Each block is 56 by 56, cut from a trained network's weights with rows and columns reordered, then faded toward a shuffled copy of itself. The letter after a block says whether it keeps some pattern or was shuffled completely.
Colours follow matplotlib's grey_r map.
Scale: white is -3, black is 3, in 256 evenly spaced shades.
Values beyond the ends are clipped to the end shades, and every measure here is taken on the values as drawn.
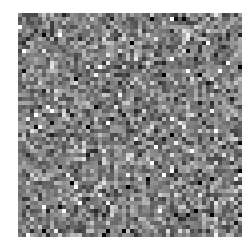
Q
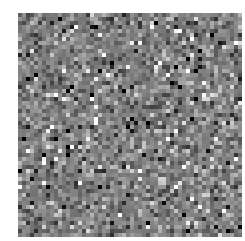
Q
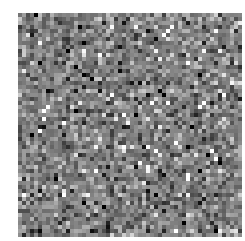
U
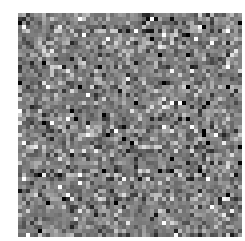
U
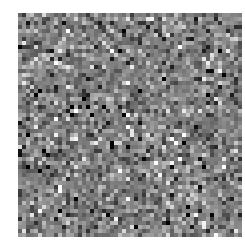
Q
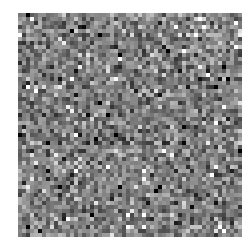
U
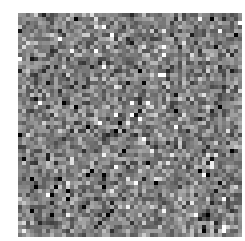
Q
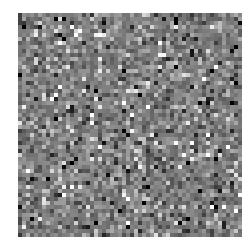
Q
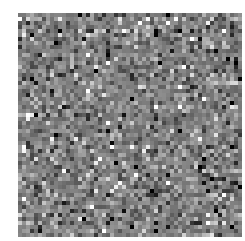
U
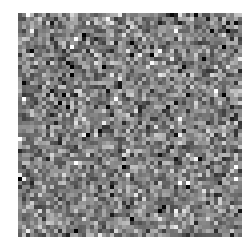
U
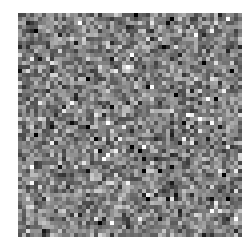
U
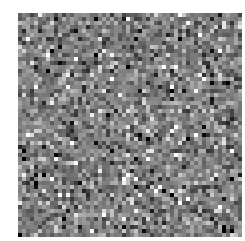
Q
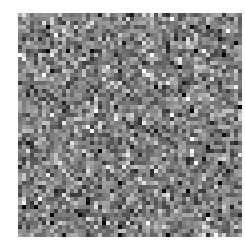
Q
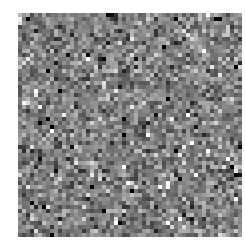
Q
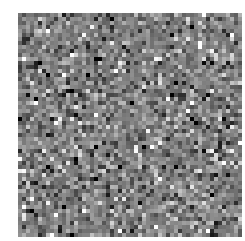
Q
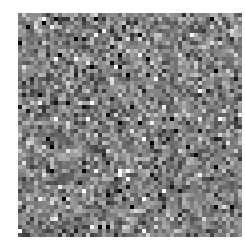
Q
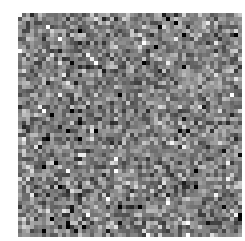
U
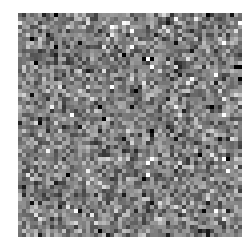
Q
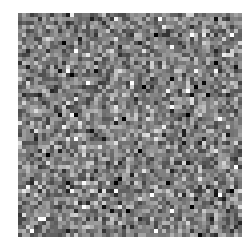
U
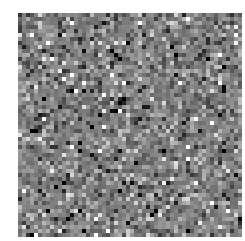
Q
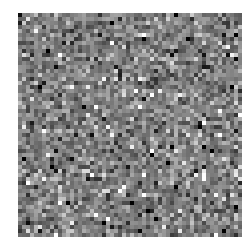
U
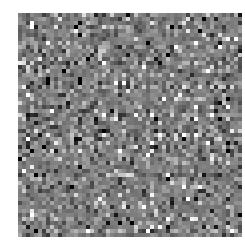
U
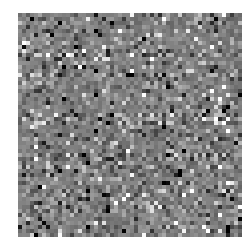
U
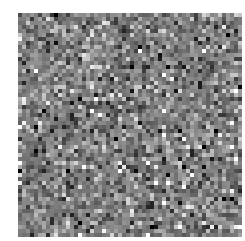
Q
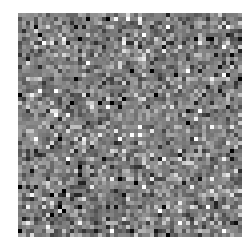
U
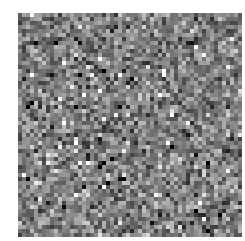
Q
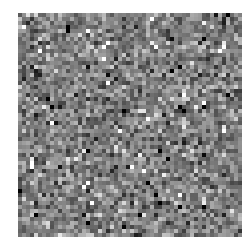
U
